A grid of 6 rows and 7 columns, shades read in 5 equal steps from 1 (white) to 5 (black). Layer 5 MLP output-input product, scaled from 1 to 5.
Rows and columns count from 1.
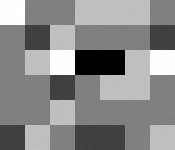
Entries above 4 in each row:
0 0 2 0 0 0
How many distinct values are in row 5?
2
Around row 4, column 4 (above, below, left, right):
5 3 4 2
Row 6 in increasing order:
2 2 3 3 4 4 4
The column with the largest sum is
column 4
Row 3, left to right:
3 2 1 5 5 2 1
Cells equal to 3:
20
